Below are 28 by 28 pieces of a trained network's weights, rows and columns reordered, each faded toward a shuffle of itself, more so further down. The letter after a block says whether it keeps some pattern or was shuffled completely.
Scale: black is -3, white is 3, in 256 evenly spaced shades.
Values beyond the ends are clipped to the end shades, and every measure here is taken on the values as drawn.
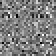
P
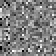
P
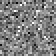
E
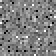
E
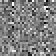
P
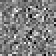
P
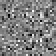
P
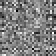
P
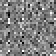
P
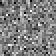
E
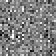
P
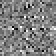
P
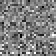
P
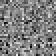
P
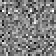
P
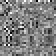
P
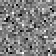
E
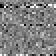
P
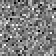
E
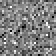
E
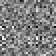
P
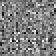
P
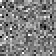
P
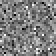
E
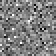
E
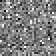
E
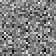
P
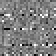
P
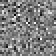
P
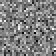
E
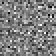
P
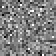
E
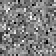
E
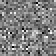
P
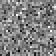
E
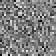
P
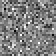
E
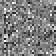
P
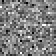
E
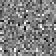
P
